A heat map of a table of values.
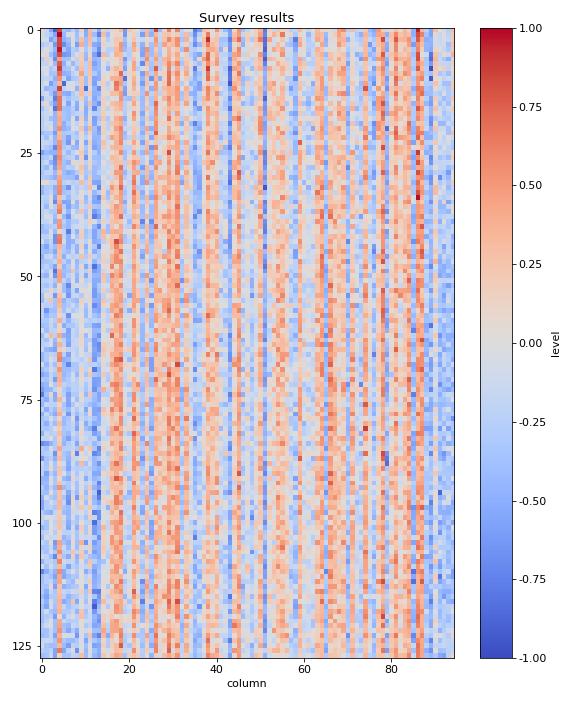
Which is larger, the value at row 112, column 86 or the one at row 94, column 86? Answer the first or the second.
the second
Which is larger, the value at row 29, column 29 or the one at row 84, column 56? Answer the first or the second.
the first
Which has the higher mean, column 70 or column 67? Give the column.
67
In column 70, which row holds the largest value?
26
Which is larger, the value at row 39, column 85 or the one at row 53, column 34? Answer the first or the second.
the second
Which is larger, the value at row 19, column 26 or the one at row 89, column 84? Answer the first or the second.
the first
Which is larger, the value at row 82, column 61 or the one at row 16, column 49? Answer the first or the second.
the second
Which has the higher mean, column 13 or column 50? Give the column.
50
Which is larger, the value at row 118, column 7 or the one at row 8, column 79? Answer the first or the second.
the first
